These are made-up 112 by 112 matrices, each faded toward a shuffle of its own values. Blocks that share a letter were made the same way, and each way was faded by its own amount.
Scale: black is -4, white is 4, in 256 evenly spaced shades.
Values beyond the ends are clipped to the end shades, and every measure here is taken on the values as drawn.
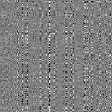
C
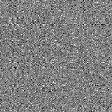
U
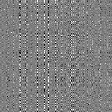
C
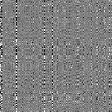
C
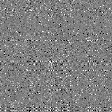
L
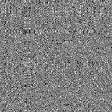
U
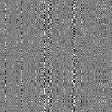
C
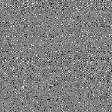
L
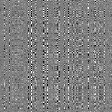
C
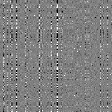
C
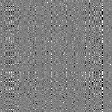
C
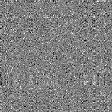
U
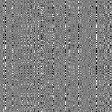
C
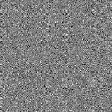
U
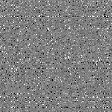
L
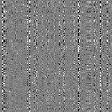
C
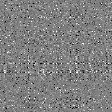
L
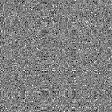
U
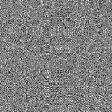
U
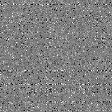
L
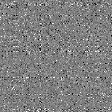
L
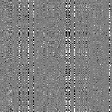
C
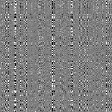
C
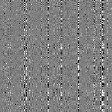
C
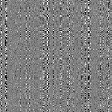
C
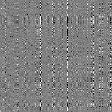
C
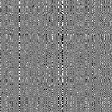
C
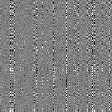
C
